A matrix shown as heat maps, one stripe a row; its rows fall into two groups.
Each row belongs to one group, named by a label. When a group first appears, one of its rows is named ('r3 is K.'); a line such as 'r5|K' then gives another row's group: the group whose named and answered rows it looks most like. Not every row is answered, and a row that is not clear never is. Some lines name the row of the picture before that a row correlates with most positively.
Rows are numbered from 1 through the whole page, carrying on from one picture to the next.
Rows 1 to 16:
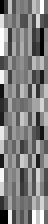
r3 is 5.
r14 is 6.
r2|6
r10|5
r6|5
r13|6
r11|6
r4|5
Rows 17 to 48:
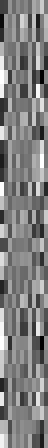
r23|6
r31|5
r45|6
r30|6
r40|6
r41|5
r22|5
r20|6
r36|6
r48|5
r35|5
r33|5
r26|5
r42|5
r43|6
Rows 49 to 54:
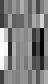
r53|5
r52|5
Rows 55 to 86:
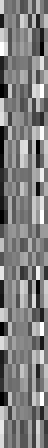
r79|5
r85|6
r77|5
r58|5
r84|5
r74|6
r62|6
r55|6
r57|5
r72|6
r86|6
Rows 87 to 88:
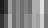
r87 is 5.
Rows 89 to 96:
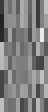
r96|6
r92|6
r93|5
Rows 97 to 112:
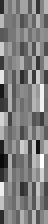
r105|5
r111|6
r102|6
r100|6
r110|6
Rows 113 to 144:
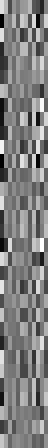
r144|5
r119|5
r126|5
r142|5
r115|6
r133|6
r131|5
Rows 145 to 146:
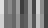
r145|6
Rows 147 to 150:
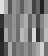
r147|5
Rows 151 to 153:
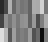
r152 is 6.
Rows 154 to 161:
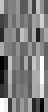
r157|6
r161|5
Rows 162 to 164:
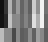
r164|6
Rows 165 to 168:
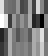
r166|5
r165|6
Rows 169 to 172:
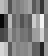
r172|5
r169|5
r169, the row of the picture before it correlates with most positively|166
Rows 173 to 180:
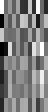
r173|6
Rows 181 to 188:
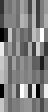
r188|5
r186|5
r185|5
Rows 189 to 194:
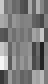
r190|5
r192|5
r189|6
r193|5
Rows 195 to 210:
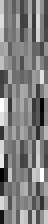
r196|6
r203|5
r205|6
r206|6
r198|5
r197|6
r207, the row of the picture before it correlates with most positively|194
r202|5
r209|5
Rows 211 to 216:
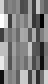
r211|6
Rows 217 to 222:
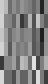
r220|5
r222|6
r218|6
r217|5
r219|5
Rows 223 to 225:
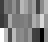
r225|5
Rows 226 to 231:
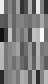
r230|6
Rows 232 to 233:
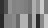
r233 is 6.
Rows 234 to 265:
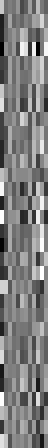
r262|6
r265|5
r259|6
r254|5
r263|5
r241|6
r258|6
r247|6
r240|6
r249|6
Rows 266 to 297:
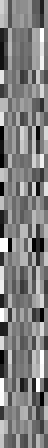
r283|5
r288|5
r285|6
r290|6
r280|6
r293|6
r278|5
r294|5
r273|5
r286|6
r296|5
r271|6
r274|6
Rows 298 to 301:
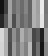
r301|5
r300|5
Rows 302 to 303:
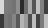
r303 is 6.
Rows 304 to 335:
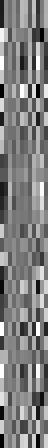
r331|6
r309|6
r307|6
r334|6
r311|6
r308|6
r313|6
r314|6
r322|5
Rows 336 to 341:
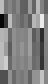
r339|5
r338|5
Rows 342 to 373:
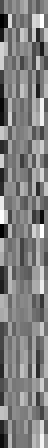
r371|5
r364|5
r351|5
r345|5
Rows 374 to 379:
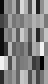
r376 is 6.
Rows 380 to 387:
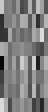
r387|5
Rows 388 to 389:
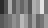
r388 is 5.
